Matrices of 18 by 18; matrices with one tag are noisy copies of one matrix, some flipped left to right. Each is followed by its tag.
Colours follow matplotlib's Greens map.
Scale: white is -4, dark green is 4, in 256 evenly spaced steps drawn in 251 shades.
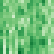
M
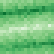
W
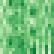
M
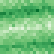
W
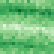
W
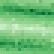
W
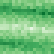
W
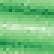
W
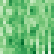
M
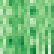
M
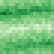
W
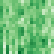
M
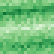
W
